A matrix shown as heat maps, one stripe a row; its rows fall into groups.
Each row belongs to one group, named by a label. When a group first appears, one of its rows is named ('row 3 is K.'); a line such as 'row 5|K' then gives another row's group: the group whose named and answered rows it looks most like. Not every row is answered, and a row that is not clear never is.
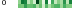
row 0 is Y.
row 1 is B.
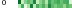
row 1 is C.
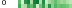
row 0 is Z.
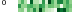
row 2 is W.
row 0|C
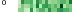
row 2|C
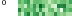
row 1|W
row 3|Z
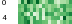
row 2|B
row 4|B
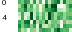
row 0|B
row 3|C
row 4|C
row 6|B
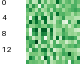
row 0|C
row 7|Z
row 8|Z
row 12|Z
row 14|Y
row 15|B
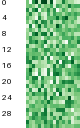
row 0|Z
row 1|C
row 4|C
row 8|Z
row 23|Y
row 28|Z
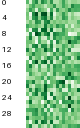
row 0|Z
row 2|C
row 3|Z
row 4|Z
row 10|C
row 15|Z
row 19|W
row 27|B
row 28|Z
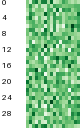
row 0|Z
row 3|Y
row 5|Y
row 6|W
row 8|Z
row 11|Y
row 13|Y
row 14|C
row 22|B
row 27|B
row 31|Z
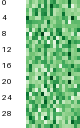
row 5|B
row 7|C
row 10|C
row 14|C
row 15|Z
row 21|Y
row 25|Y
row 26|Z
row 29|Y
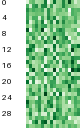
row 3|B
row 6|Z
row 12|Y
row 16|Y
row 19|W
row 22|C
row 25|B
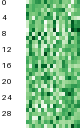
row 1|B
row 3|B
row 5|W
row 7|W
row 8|C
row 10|C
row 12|Y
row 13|Y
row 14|B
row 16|Z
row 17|B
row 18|Y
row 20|Y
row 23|W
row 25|Y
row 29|C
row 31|W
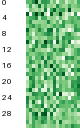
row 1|C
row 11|Z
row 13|B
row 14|W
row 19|Y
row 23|Y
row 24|B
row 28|Z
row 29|Z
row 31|W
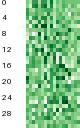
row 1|Z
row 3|B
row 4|Z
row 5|C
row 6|Z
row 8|C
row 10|C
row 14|Y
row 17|C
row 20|B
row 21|C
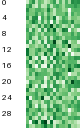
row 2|B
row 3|B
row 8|Y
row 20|W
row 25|Y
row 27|B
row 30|Z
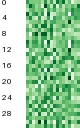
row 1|Y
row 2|W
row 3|B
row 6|Z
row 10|B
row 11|B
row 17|B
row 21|C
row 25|Z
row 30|C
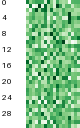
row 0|B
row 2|Z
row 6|Z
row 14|Y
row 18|C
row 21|C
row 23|B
